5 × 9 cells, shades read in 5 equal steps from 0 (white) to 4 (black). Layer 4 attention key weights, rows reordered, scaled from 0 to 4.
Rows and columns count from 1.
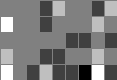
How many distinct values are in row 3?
2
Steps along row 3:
same same same same up same down up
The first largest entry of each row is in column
4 4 6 4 7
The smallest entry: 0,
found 3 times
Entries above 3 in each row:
0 0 0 0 1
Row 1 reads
2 2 2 3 1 2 2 3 1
